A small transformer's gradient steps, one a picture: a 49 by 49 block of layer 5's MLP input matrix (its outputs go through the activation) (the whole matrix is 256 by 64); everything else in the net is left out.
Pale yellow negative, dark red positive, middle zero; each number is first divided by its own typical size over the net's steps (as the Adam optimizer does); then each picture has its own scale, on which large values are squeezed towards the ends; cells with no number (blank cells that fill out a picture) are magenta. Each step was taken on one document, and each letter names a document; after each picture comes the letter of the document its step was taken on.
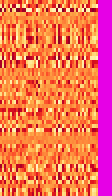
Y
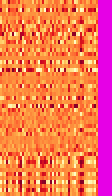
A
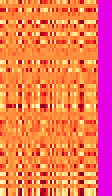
A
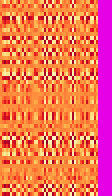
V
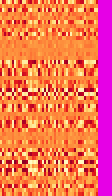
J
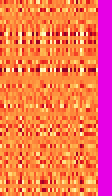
A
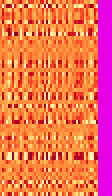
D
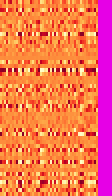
A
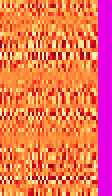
Y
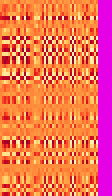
V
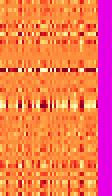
A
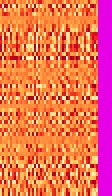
Y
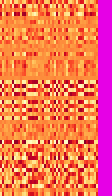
J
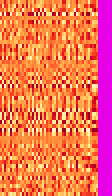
Y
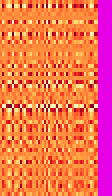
D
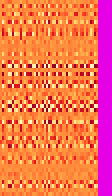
D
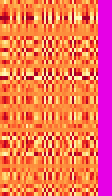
V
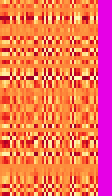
V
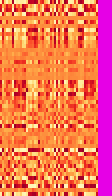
J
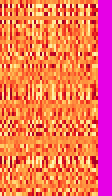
Y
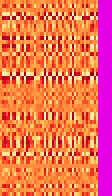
V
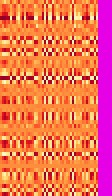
V
